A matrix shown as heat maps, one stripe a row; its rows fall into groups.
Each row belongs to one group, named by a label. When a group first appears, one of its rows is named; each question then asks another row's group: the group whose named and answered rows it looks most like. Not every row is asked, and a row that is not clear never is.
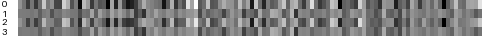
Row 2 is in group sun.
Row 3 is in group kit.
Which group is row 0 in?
sun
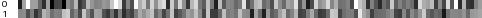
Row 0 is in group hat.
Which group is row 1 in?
sun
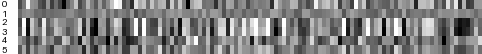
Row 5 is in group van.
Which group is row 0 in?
hat
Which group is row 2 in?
van
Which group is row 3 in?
van
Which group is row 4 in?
sun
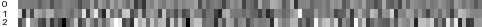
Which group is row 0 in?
kit
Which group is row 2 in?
hat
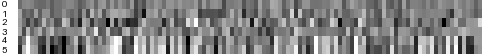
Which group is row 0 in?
kit
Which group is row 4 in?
hat
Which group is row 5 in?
hat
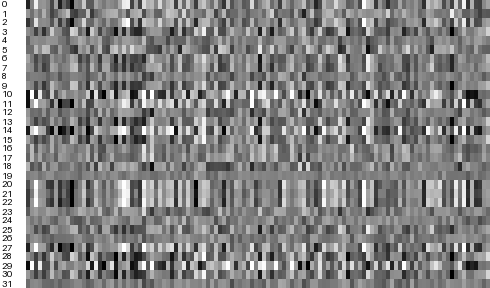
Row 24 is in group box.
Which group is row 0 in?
hat
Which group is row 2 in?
hat
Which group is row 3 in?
sun
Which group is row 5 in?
box
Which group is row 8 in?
kit
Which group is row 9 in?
sun
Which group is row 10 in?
van
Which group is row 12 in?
kit
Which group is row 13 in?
sun
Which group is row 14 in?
hat
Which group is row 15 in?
sun
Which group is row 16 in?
van
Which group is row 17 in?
van
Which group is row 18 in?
kit
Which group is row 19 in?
box
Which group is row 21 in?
hat
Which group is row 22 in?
hat
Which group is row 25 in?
sun
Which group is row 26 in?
kit
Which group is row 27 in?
hat
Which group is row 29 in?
van
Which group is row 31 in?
kit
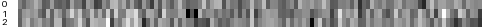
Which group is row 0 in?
box
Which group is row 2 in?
box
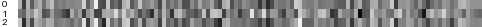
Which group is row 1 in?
box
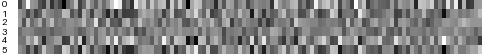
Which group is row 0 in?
hat
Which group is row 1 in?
sun
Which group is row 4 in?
box
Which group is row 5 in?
sun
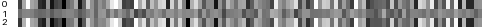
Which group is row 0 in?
hat
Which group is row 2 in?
hat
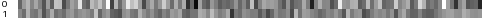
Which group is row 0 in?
box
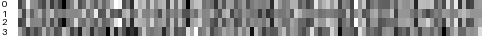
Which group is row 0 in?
hat
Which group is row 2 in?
hat
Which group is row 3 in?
sun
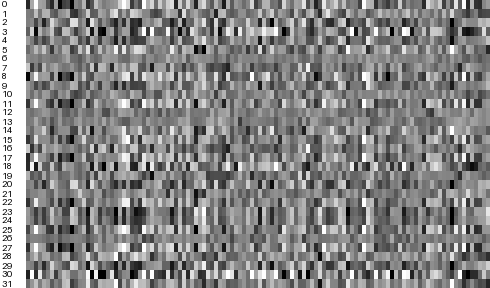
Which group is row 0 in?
hat
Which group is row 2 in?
sun
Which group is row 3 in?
van
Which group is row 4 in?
sun
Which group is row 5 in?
box
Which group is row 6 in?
box
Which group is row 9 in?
sun
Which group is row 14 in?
box
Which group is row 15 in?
hat
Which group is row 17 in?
hat
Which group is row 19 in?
kit
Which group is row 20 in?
sun
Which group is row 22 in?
hat
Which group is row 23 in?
sun
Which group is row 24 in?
sun
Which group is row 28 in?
box
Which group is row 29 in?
sun
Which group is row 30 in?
van
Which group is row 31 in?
box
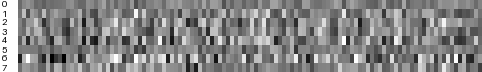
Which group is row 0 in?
kit
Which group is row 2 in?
box
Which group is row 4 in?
van
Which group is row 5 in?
kit
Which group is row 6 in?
hat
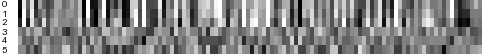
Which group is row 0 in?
van
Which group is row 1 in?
van
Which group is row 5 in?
sun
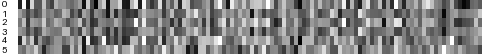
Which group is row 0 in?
van
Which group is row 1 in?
sun
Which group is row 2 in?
van
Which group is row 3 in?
sun
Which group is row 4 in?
van
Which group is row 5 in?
box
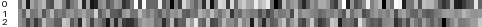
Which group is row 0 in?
van
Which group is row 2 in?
sun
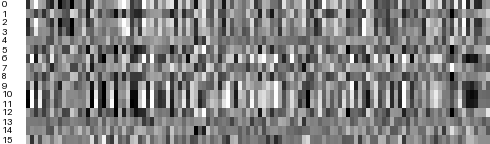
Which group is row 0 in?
hat
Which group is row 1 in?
sun
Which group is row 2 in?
hat
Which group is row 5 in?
sun
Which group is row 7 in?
box
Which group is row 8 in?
sun
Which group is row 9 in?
van
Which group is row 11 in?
van
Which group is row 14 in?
box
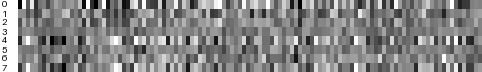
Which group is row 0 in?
van
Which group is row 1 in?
sun
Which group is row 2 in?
van
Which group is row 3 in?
kit
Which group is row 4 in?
hat
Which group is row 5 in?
kit
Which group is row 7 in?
hat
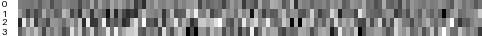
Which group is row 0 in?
kit
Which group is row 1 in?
sun
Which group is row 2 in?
van
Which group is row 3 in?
box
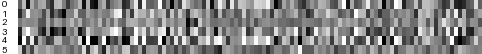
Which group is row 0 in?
van
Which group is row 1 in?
hat
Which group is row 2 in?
box
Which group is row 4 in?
van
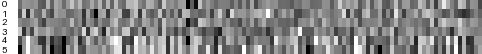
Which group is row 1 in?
van
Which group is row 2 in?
box
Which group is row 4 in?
hat
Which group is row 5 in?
hat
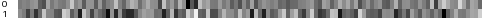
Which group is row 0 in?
box
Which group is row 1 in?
sun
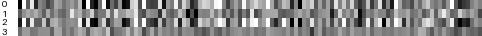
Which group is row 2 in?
van
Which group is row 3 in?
box
